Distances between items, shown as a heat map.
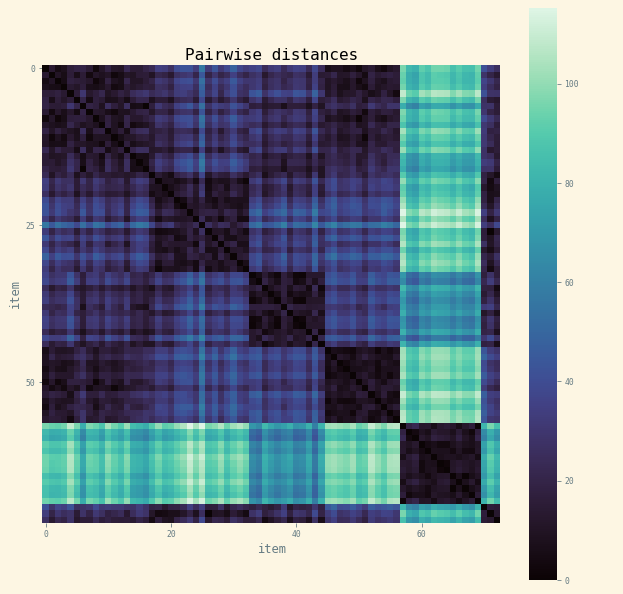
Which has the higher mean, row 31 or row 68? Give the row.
68
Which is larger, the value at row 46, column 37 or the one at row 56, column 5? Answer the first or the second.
the first
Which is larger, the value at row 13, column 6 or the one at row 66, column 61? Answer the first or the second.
the first
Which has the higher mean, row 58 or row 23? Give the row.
58
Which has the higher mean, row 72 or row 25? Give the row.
25
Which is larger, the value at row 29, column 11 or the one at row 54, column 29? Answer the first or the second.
the second
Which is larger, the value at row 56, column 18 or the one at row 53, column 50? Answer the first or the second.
the first
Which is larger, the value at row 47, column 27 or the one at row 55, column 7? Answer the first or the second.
the first
